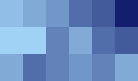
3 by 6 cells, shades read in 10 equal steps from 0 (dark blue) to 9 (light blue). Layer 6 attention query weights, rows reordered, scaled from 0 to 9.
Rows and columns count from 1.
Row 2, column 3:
5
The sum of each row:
28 37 34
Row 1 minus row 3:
1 3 1 -2 -2 -7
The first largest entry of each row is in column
1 1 1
